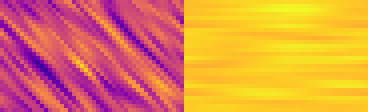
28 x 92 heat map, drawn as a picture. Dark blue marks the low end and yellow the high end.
It is made of 1 by 2 panels. Panel 1,1: middling, slanting down to the right, strong in contrast. Panel 1,2: very high, streaked across, faint in contrast.
